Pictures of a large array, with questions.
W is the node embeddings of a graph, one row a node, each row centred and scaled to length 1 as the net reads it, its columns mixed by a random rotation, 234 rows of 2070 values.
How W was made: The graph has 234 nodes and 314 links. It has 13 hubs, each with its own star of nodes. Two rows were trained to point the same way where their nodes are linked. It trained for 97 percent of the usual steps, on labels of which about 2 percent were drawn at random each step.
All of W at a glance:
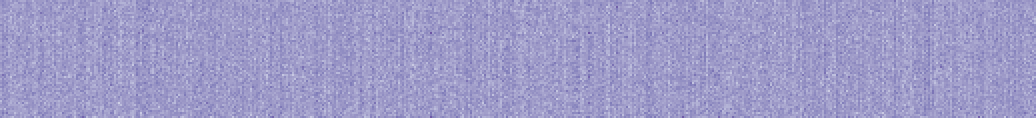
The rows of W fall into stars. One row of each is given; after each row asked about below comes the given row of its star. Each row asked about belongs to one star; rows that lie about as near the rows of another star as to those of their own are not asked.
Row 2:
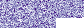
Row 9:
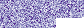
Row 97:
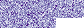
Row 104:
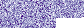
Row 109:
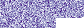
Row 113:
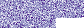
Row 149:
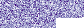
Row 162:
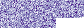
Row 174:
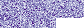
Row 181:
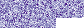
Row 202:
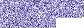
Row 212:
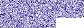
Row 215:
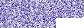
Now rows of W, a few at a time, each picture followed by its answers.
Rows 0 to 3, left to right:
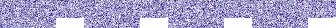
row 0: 149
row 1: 113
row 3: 162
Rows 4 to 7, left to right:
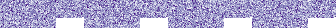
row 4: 181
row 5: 149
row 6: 9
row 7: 174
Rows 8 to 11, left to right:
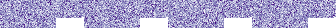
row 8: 181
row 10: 109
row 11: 215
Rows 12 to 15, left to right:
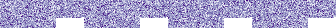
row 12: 9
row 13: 212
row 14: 149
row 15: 174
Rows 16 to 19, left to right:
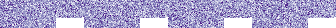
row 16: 212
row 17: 104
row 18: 174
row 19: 149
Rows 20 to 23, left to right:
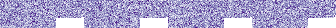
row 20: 212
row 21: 9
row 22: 104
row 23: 181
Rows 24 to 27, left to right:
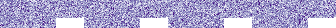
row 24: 215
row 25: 97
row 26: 109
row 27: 215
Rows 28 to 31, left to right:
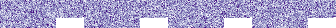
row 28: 104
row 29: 113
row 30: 2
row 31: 113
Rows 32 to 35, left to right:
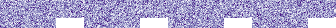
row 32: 113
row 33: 202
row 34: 162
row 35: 109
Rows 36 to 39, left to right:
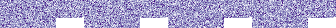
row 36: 215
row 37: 113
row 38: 202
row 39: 162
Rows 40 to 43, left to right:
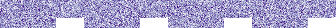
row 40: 149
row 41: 181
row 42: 215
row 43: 9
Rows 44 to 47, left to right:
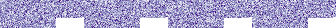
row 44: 202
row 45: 113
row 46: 97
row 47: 162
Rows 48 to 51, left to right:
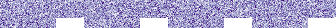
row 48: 97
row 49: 2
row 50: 162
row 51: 174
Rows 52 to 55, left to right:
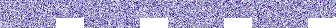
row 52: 181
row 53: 104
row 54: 109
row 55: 109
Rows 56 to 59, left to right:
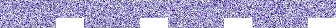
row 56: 181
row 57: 113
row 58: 109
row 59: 174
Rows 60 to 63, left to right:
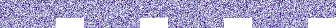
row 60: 149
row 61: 181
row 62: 212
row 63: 97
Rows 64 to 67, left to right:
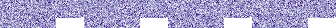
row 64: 162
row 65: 202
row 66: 162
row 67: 109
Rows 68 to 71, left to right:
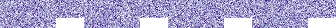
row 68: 202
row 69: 212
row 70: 2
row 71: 202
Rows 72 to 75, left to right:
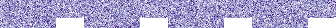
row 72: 215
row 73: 2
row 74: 215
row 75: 149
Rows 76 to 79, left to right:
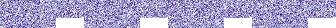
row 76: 202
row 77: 181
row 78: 181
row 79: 162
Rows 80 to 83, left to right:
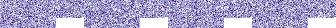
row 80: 174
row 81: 162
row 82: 97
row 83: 174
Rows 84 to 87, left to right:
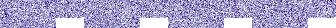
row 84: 109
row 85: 212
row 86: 149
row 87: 149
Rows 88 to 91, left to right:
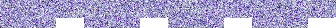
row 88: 109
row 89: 104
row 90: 109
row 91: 9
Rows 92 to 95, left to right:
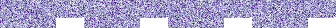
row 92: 215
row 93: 97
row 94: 9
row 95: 181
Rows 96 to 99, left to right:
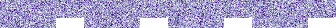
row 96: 212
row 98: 9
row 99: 215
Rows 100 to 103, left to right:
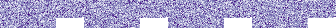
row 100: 97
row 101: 109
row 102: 2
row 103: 113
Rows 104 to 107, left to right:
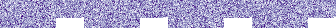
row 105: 162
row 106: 9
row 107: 202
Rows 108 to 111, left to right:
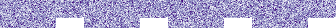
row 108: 104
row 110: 181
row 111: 215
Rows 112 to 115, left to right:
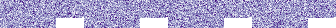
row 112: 202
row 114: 162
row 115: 97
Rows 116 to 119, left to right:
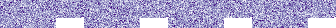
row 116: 113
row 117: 9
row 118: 109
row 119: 104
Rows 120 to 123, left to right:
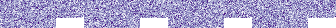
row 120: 215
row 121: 2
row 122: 202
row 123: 212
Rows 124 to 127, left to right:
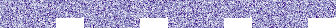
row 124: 9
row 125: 104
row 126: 97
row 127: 97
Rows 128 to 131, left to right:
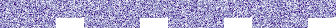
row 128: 149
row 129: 162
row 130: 215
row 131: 97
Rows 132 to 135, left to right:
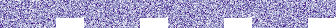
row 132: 215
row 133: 181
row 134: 212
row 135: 2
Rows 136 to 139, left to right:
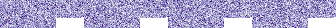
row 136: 212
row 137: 212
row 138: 2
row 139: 174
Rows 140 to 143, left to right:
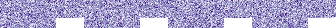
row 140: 162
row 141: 212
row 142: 97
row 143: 109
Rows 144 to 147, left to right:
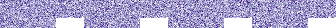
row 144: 174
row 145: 212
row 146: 174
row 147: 113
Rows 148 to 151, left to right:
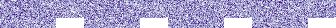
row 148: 149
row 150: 162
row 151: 181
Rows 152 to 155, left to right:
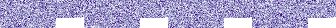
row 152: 113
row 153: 162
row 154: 97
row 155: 162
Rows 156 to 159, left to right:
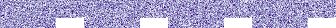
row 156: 113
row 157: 181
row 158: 215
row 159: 113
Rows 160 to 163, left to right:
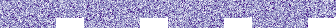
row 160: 2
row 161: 174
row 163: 2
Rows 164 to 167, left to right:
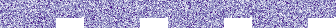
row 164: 162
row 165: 9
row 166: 97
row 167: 202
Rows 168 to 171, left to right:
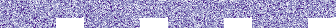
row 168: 215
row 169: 9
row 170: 113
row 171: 162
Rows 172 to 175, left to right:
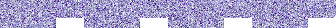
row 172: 2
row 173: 2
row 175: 181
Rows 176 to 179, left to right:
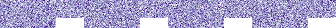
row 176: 113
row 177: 181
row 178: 202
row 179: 212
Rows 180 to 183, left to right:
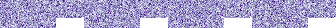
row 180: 97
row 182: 174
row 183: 174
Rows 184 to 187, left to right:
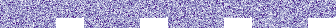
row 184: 113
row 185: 109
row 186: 174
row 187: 215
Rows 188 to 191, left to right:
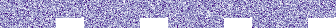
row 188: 9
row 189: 212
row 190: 2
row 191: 212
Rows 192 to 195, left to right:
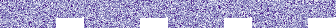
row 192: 215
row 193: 104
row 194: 202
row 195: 113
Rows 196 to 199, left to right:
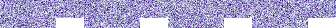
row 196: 174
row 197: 215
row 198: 109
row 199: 181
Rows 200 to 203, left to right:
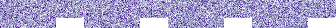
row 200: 215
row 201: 174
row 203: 113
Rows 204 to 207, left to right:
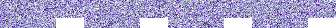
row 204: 212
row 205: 162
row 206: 109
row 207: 97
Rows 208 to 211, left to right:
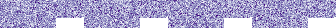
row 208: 113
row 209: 9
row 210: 97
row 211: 174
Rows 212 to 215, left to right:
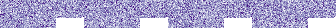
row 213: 181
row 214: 212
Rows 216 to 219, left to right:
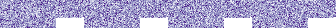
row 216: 104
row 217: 212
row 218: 212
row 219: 113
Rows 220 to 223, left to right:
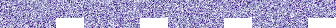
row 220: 215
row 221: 113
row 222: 162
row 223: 2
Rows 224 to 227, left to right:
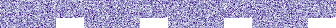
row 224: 97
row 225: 9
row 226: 181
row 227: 149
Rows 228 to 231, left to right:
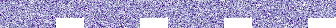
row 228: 2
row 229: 113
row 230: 215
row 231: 149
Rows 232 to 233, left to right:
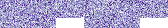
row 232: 181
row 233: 109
